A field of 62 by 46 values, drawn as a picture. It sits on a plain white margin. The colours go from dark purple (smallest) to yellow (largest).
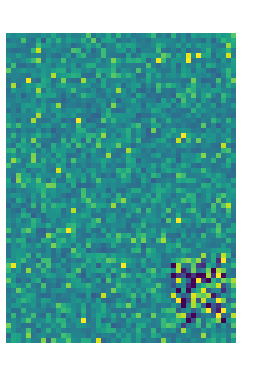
Roughest part: bottom right. Slope: none. Stripes: none. Mirror symmetry: none. Grain: fine. Odd patch: rougher, in the bottom right. Odd rows or columns: none.
